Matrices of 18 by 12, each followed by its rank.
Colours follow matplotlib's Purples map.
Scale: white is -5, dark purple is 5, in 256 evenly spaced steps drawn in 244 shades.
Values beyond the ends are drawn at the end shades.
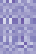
two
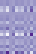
one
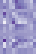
two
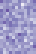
full rank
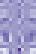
two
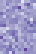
full rank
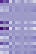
one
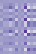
one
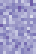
full rank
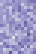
full rank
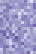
full rank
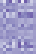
two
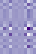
one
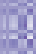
one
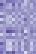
two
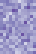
full rank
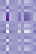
one
